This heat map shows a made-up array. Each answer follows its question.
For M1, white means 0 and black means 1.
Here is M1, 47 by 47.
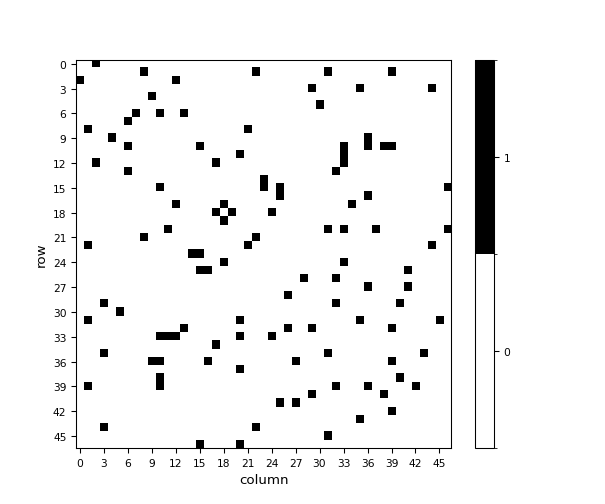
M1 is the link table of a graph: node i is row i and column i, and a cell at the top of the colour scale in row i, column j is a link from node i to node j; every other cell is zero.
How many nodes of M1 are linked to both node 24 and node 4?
0
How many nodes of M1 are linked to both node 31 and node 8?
1
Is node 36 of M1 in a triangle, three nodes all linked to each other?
yes
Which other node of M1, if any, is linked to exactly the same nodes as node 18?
none
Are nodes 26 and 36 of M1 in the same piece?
yes
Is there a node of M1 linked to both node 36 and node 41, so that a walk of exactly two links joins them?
yes
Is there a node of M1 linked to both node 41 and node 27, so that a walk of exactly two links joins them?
no
